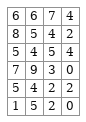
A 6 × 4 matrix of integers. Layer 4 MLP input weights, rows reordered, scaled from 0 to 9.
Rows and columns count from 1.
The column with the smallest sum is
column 4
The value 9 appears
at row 4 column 2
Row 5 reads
5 4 2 2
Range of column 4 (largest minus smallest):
4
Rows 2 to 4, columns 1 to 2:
8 5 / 5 4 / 7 9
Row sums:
23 19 18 19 13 8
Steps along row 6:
up down down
